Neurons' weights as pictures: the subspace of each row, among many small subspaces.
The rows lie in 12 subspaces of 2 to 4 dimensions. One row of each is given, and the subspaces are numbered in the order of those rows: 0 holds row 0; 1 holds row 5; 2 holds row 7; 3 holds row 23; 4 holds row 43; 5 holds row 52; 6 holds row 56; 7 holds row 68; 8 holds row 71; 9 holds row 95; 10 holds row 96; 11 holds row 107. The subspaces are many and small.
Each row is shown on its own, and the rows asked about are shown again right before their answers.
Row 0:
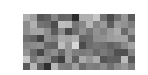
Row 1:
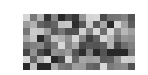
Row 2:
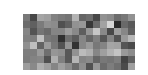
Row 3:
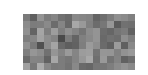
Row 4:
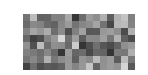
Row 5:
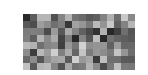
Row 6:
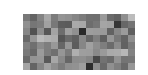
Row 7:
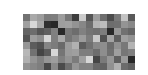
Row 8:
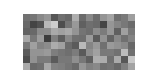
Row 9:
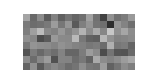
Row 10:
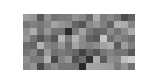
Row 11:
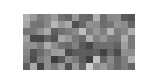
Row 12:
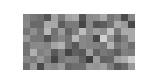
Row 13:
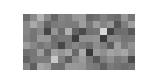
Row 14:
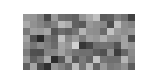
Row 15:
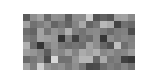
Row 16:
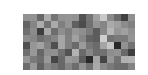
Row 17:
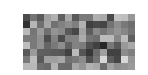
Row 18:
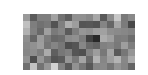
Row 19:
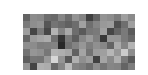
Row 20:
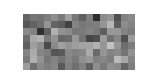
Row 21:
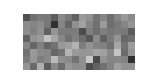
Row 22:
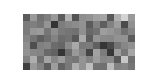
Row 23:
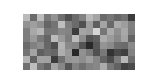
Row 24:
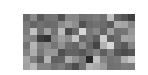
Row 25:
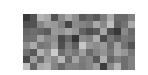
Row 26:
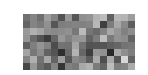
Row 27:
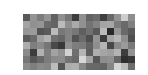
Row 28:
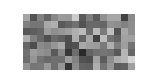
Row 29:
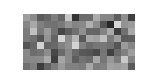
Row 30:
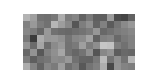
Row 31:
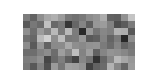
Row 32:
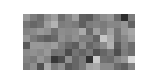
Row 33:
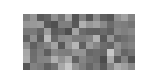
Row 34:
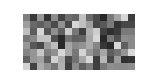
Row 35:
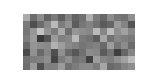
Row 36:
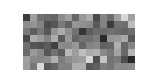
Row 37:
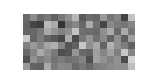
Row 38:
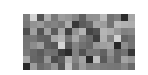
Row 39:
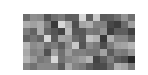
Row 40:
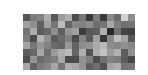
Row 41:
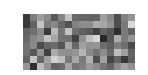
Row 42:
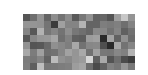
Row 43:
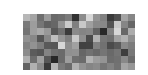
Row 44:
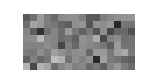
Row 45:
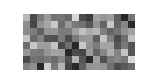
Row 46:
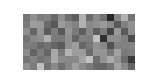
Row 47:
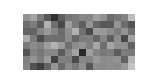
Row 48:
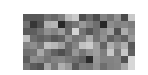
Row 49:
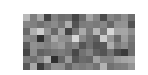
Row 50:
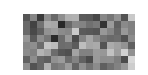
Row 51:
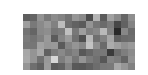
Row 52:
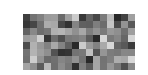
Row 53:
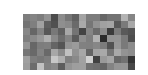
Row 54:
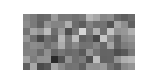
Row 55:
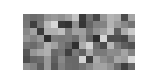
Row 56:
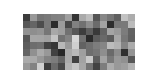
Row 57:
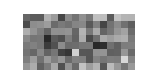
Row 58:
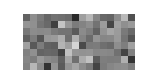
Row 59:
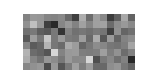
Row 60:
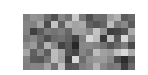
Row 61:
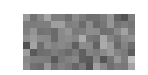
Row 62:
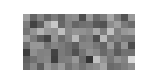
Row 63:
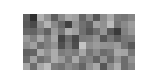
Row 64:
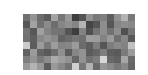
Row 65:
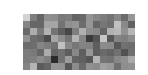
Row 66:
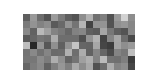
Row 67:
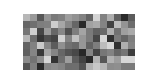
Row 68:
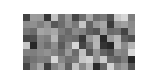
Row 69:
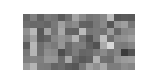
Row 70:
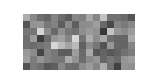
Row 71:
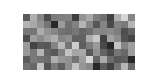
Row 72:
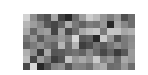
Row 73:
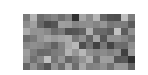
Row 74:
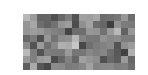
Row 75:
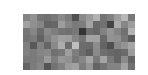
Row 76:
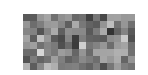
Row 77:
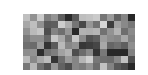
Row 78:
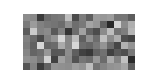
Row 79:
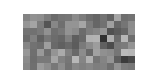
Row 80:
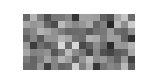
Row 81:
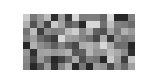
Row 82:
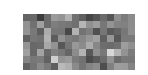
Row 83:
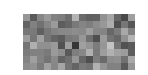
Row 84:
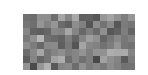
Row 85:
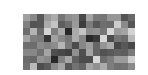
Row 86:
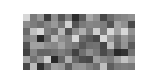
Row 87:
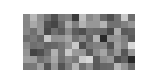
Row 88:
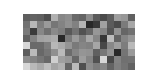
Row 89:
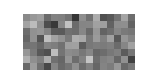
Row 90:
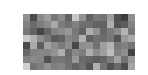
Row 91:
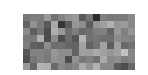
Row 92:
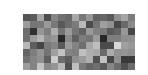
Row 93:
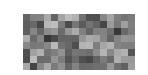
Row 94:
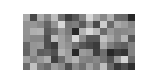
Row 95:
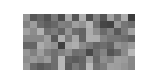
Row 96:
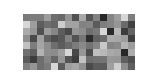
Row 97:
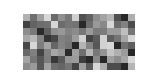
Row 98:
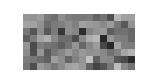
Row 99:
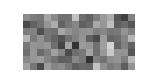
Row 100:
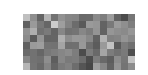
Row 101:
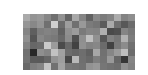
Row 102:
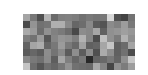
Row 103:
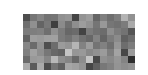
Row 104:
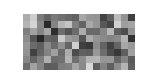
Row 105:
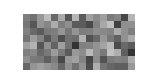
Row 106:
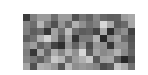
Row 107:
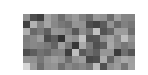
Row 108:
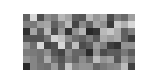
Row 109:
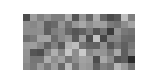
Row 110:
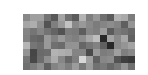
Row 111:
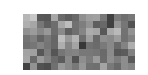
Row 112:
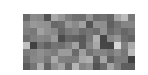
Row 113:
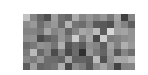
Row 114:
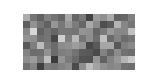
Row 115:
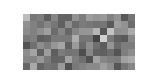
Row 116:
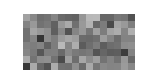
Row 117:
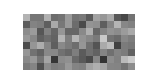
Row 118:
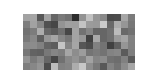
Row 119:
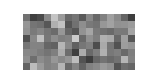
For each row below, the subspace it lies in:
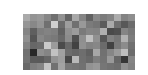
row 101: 5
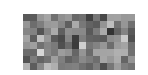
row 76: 10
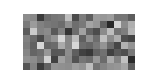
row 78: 9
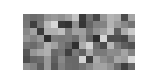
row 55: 4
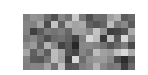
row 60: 6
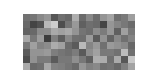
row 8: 3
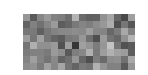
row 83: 8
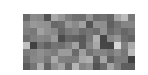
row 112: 7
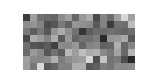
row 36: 6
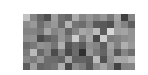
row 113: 1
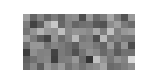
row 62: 2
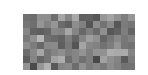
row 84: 0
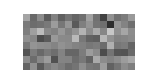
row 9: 2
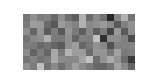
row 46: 0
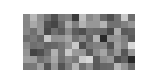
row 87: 0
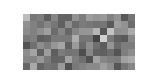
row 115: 10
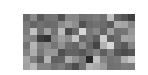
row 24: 6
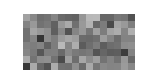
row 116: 0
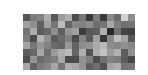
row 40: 10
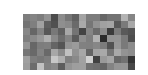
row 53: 0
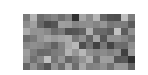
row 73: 1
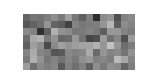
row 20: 5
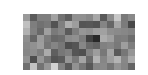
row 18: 10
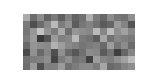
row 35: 2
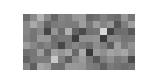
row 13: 4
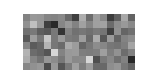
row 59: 2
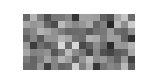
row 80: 8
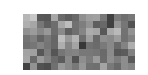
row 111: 1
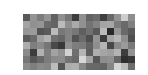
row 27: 10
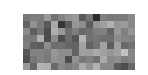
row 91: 4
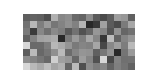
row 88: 11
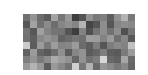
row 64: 11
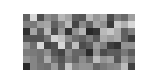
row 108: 9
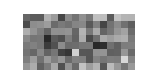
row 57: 11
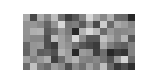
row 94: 3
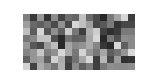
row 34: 9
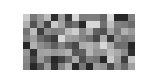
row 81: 11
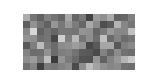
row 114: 9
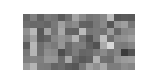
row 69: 6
